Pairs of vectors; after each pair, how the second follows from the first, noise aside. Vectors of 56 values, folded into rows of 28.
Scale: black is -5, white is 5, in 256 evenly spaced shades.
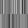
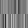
reversed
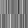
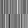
reversed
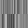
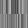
wrapped around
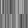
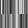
scaled up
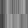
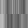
negated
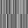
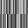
scaled up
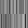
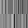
wrapped around
